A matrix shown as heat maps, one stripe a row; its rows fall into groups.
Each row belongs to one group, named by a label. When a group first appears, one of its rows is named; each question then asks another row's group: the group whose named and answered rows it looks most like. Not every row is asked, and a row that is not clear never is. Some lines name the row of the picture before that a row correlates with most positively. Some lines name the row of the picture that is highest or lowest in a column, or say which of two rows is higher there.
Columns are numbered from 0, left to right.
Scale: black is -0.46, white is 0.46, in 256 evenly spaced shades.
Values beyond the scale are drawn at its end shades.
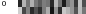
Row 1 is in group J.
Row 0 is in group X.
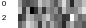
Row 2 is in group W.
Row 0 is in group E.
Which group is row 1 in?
J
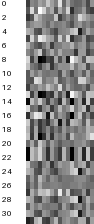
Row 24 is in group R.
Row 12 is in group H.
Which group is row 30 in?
R
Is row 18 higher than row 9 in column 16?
Yes
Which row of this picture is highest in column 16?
19
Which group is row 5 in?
H
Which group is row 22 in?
X
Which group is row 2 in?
W
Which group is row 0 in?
H
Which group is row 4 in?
R
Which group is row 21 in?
X
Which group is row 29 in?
X
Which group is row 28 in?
R
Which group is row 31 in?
W
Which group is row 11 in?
W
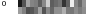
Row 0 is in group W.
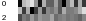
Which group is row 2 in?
H
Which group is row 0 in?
X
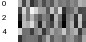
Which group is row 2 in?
X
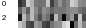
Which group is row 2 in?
X
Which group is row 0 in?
W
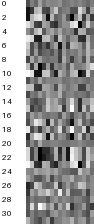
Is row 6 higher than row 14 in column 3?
No
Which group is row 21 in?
J
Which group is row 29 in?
H
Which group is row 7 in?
J
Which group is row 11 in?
H
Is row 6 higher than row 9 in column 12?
Yes
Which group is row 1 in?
W
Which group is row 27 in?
H
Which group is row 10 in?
R
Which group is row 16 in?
X
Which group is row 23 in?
R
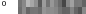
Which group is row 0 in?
X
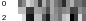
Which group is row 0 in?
X
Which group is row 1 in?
R
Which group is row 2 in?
R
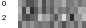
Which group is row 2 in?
E
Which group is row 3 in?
X
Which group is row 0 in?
E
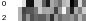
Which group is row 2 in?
J
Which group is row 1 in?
E
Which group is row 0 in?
R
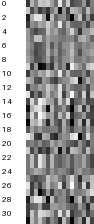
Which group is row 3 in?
H
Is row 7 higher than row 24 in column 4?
No
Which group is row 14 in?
H
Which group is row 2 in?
X
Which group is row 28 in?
X
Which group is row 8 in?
E
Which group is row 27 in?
J
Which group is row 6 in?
E
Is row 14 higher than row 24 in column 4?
Yes
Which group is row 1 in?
J
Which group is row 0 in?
H
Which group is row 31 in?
X
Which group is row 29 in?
W
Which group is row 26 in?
E
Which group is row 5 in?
W
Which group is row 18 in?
X
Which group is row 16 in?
H
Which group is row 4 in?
E
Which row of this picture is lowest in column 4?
9
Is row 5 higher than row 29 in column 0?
Yes
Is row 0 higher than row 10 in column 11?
No
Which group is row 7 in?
E
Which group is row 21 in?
J
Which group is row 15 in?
X
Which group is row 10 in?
H
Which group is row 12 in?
H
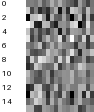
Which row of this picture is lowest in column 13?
3
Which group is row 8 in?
H
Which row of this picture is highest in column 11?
5
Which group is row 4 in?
J
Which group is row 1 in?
J
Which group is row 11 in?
E
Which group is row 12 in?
W
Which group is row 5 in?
E
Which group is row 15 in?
R
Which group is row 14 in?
X
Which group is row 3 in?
R
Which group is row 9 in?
W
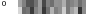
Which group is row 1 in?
E
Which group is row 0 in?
E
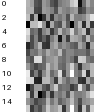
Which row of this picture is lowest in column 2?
11
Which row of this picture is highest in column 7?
12
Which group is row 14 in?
E
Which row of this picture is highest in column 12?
0
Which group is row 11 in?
R
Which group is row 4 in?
E
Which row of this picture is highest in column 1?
11
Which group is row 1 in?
R
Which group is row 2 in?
J
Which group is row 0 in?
R
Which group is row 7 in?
H
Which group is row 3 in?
X
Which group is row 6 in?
W
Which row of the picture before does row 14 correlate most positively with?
0
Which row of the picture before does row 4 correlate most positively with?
1
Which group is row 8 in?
W
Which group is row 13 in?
J
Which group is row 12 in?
W
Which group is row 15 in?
E
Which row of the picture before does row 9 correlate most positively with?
0
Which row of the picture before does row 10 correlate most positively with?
1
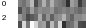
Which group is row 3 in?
H
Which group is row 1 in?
H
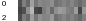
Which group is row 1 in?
W
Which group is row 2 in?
H
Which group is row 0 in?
H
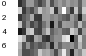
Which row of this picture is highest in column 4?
5
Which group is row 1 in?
E
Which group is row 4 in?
W
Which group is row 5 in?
R
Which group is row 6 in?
J
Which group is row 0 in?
W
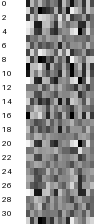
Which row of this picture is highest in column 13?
21
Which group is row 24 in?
E
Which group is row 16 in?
X
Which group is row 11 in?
R
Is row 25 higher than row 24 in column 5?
No
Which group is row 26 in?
E
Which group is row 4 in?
R
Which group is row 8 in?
J
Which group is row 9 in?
X
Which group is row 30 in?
X
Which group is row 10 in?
X
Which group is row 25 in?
R
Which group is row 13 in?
R
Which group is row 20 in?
R
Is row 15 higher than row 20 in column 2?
Yes
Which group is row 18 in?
J
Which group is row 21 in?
W
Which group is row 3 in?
R
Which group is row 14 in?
J
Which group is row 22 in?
R
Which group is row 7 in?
H
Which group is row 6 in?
J
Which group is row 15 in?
X
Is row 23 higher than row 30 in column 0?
Yes
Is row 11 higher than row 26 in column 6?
No
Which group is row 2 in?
H
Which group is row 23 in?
X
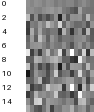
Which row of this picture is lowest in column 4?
11
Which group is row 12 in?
E
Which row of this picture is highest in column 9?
4
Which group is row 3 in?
H
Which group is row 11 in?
W
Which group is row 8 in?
W
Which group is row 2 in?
J
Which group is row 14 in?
W
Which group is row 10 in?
W
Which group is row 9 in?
J
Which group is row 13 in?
W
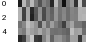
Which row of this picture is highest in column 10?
5
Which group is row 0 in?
X
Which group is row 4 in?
W
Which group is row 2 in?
J
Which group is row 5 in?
W
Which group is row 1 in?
J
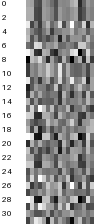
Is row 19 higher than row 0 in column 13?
No
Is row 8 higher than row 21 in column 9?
Yes
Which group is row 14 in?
J
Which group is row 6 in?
W
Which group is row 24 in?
X
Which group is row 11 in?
E
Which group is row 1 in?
R
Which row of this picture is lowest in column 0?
8
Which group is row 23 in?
R
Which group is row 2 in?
R
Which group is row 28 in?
R
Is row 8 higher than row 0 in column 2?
Yes
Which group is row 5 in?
J
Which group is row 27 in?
H
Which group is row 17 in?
E
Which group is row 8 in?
X
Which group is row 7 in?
R
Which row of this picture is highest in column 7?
12
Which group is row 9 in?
H
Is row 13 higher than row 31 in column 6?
No
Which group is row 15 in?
H
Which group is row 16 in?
R
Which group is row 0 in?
R
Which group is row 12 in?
W
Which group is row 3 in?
E
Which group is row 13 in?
X
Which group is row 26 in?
E
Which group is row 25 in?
H
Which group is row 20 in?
X
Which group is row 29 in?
H
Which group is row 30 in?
E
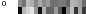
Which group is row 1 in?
X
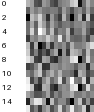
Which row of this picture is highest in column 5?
5
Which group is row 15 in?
E
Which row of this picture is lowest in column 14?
2
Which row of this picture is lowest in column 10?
7
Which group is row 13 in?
E
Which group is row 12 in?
R
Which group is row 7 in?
J
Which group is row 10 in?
W
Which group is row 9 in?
W
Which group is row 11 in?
E
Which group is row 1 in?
X
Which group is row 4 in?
H
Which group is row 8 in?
R
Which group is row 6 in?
J
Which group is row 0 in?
R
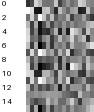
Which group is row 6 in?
J
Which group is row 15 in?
J
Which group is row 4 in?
J
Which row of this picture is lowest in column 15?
5
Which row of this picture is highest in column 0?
1
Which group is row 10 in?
R
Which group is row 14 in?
E
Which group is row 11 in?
H
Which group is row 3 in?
J
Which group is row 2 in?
H
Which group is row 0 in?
W
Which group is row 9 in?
J
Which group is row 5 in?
E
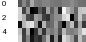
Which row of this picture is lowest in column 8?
5
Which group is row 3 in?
X
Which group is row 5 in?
J
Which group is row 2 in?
R
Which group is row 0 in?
H
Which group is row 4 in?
J
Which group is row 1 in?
J
